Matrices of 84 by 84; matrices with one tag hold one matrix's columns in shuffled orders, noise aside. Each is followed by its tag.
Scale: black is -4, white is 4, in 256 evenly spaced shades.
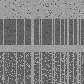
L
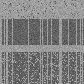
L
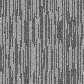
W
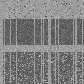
L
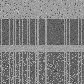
L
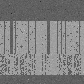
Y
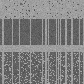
L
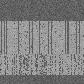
Y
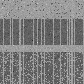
L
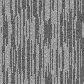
W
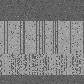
Y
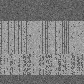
Y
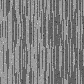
W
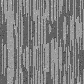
W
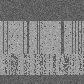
Y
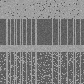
L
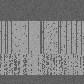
Y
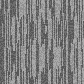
W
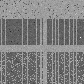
L
